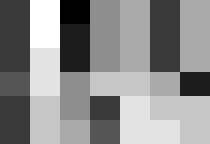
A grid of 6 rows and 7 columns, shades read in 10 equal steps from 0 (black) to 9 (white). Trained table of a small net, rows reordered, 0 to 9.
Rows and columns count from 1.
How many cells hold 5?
5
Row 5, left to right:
2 7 5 2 8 7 7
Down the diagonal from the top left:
2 9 1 7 8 8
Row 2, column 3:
1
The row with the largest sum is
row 6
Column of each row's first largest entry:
2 2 2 2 5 5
